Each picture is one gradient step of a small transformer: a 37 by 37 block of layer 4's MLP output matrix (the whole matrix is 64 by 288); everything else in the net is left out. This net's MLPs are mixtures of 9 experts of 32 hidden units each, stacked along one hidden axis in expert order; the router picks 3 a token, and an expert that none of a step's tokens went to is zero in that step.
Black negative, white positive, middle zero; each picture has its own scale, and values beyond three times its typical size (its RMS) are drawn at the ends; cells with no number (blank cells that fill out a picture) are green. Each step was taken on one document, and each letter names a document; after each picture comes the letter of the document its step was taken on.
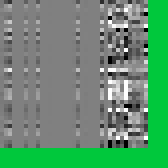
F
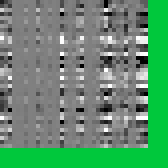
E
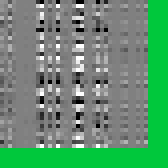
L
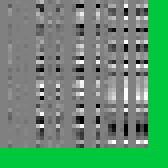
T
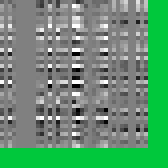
L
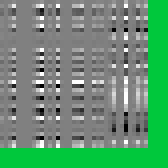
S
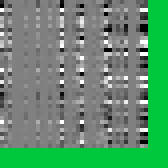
E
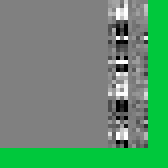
F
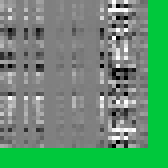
F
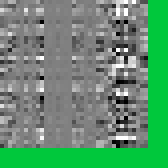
F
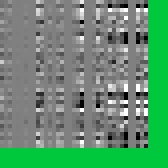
T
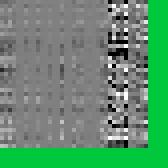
F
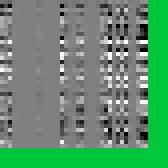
E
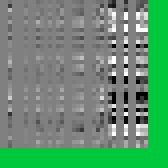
T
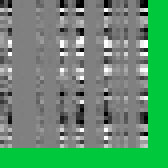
E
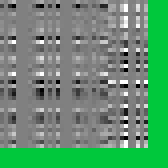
S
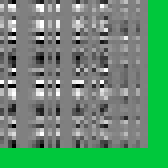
S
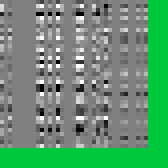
L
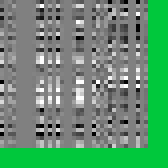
L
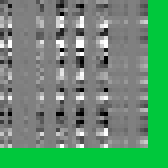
E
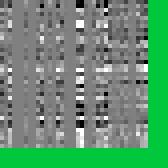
E
